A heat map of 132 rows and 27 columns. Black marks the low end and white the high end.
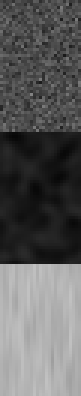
The table splits into 3 rows of 1 panel. Panel 1,1: low, fine-grained. Panel 2,1: very low, blotchy, faint in contrast. Panel 3,1: high, streaked downward, faint in contrast.
